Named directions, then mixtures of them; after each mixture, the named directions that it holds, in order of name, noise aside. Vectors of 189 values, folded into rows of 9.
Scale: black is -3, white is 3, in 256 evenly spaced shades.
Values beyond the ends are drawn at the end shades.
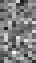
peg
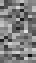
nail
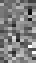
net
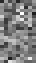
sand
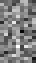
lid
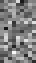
peg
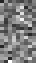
net, sand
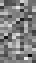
lid, nail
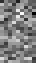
lid, sand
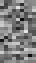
nail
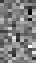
net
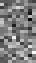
nail, net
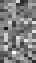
peg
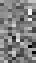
net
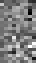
lid, net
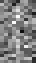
lid, sand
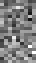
nail, net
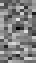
nail, sand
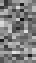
nail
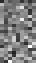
net, sand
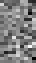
lid, net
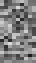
nail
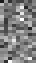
net, sand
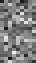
peg, sand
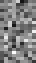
peg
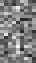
lid, nail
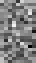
net, peg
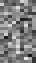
lid, nail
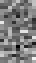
lid, nail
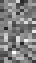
peg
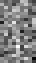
lid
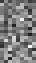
net, sand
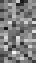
peg
